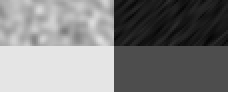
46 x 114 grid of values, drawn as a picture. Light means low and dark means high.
It is made of 2 by 2 panels. Panel 1,1: low, blotchy. Panel 1,2: very high, slanting up to the right, faint in contrast. Panel 2,1: very low, flat. Panel 2,2: high, flat.
